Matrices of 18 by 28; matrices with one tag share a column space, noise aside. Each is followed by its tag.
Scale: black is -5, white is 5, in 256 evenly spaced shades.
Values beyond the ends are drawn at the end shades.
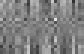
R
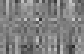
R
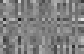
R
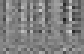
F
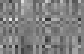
R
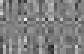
R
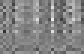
F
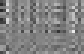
F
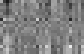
R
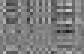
F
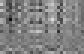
F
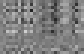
F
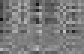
F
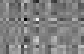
R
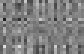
R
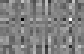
R
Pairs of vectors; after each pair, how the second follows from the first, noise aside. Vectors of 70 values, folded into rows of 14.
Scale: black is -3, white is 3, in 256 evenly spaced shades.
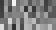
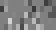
partly zeroed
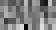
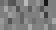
partly zeroed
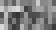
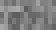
shrunk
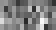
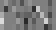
partly zeroed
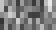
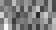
reversed
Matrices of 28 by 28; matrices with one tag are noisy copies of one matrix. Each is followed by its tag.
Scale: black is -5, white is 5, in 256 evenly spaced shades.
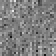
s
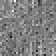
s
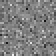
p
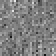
s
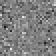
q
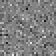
p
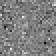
q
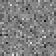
p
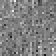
s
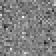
q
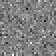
p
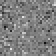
q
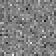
p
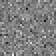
p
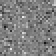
q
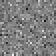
p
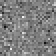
q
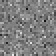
p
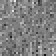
s
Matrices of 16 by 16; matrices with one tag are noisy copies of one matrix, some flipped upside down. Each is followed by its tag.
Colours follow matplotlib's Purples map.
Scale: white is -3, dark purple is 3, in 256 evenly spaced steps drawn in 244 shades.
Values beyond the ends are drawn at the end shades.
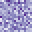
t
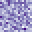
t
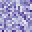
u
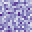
t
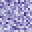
t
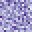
t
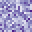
u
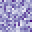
u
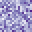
u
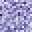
t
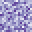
t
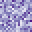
u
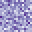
t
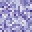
u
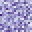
t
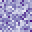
u
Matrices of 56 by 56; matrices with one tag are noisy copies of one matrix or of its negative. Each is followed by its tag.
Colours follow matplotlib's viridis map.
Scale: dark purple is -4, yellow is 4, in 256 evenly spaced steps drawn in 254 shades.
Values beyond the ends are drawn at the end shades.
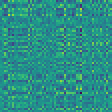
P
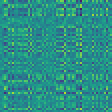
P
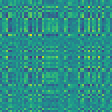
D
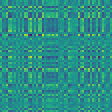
D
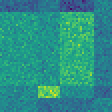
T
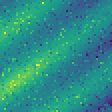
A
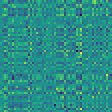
P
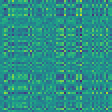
P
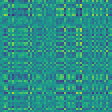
P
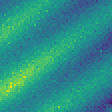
A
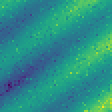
A
